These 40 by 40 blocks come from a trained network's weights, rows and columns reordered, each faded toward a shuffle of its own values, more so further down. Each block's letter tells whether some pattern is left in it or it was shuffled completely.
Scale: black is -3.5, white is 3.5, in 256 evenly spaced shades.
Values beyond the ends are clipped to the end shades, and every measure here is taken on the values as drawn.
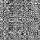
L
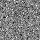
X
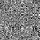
L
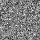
X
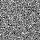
X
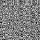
L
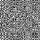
L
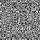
L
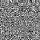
L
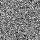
X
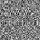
L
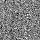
X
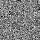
X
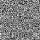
L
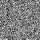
X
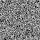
X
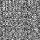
L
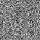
L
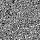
X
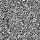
X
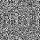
L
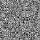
L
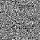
L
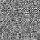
L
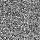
X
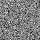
X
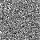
X
